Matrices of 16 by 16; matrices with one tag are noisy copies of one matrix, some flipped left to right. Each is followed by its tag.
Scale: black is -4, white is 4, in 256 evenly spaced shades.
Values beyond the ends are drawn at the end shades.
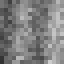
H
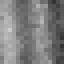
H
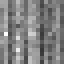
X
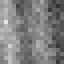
H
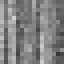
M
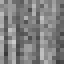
M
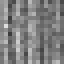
X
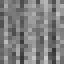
X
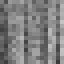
M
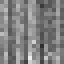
X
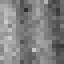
H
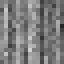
X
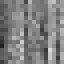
M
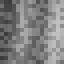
H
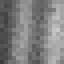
H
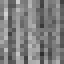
X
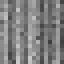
X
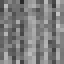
X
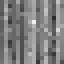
X
